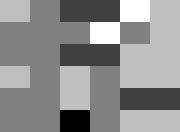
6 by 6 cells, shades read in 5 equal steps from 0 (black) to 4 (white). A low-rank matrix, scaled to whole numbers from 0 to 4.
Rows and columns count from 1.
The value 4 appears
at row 1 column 5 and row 2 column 4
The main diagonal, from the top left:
3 2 1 2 1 3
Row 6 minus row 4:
-1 0 -3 0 0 0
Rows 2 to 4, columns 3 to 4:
2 4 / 1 1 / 3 2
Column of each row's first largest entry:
5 4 5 1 3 5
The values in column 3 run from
0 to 3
